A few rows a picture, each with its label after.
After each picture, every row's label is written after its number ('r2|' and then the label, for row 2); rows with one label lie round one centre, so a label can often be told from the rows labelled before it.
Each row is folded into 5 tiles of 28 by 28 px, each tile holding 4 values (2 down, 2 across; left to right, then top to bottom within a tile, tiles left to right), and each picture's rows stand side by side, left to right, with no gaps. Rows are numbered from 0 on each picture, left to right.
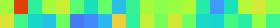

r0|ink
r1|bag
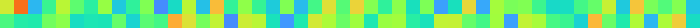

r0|ink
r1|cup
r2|cup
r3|cup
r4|cup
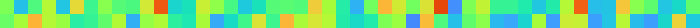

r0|cup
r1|ink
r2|bag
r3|ink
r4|ink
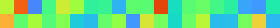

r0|ink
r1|ink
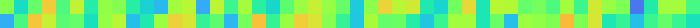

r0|cup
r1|cup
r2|bag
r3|cup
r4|bag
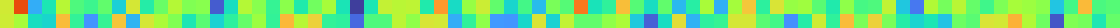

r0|ink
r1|bag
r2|bag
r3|ink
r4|ink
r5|cup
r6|bag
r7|bag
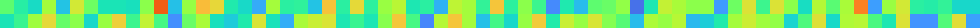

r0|cup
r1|ink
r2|cup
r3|cup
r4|bag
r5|cup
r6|ink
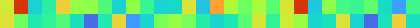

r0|ink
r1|cup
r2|ink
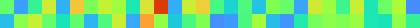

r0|cup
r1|ink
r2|cup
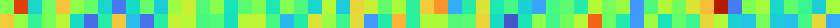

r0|ink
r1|cup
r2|cup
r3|ink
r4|bag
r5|ink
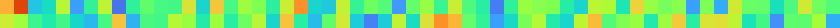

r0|ink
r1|cup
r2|ink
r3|bag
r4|cup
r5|bag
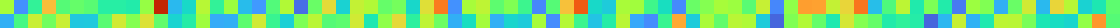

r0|cup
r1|ink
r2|cup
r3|ink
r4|ink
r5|bag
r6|ink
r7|cup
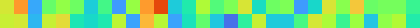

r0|ink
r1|ink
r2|cup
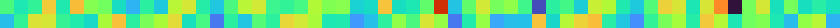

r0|cup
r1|bag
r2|bag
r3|ink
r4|bag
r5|ink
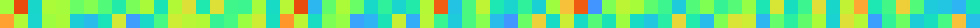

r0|ink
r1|cup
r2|ink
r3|ink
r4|ink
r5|cup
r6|ink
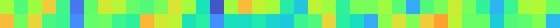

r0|bag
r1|bag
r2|cup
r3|bag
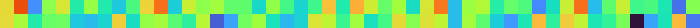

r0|ink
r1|ink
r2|cup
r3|ink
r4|ink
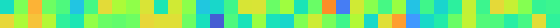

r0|bag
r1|bag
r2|cup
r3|cup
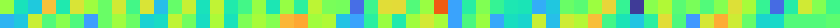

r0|cup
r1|cup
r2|bag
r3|ink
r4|bag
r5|bag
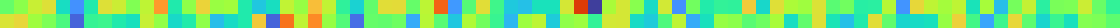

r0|bag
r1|ink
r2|bag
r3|ink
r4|ink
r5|cup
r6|cup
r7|cup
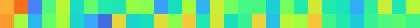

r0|ink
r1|cup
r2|bag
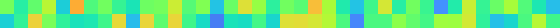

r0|cup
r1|bag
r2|bag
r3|cup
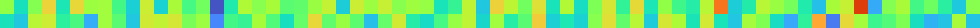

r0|cup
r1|bag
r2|cup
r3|cup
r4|cup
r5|ink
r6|ink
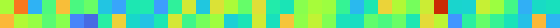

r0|ink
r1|cup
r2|bag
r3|ink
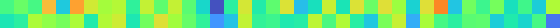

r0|cup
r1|bag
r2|cup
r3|ink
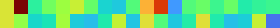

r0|ink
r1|ink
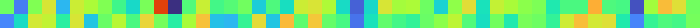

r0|cup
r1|ink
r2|bag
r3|cup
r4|bag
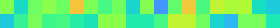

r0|cup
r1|cup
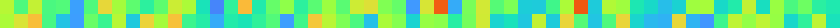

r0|bag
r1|bag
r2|cup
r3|ink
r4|ink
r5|cup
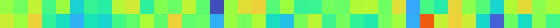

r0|bag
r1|bag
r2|cup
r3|bag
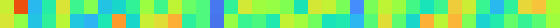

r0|ink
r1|bag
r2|bag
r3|bag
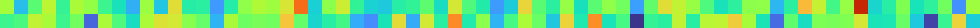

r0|cup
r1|bag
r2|ink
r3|bag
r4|bag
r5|bag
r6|ink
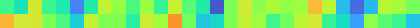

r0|bag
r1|bag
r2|bag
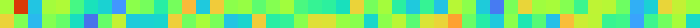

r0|ink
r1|cup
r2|cup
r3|bag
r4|bag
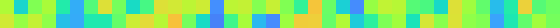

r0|bag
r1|bag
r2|bag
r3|bag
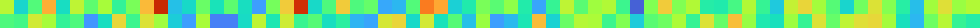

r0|cup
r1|ink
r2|ink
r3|ink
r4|bag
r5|bag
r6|bag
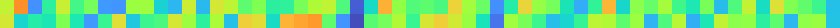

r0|ink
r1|cup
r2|bag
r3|bag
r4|cup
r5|cup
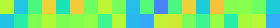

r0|cup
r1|cup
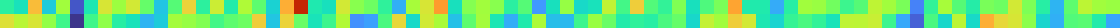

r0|bag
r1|cup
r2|ink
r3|ink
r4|cup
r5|bag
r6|bag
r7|bag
